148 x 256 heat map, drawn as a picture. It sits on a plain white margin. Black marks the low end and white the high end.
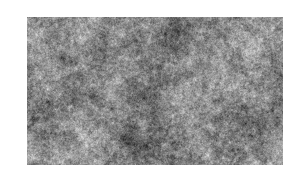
Slope: none. Grain: blotchy. Odd rows or columns: none. Histogram: bell-shaped. Average level on the scale: 50%. Mirror symmetry: none.
